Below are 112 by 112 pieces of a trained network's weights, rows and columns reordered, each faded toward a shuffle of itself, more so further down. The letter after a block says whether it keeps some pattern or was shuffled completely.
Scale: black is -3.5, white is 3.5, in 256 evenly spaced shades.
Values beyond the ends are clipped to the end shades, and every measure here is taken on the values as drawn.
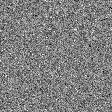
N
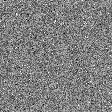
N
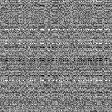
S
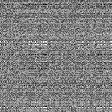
S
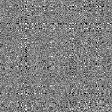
S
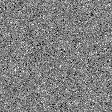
N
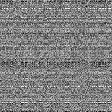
S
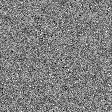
N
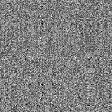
S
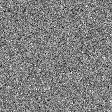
N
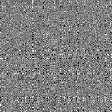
S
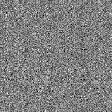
S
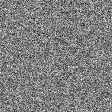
N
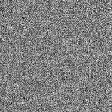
S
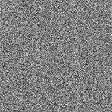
S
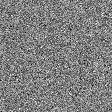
N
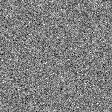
N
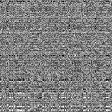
S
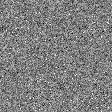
N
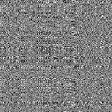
S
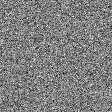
N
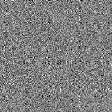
S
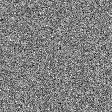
N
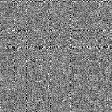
S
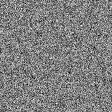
N
